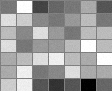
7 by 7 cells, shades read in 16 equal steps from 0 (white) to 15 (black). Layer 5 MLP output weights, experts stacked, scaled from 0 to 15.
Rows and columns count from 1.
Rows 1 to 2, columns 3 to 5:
11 9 8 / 7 8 6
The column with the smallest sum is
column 2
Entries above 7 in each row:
5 2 1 1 0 1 5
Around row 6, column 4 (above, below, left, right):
1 12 8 2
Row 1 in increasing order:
0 5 8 8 9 10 11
